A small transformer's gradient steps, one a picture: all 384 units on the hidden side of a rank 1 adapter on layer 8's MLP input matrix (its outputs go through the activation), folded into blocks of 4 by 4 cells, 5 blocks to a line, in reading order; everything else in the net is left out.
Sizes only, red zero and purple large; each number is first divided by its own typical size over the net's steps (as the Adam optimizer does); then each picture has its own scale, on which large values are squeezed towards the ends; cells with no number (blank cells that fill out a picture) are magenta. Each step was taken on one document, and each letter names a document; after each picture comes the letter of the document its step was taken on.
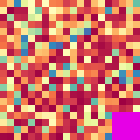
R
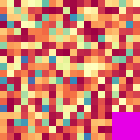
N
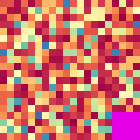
R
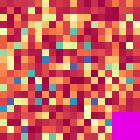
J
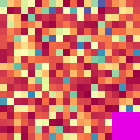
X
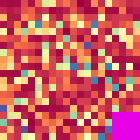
J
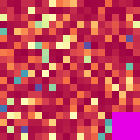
J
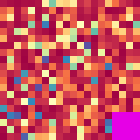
J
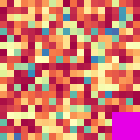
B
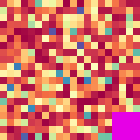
X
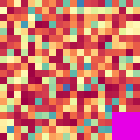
R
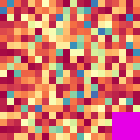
X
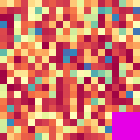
R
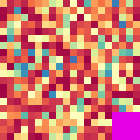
B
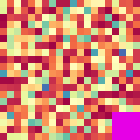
B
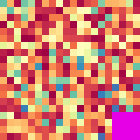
N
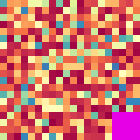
N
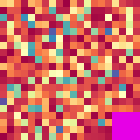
X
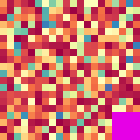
B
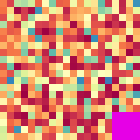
R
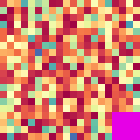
R
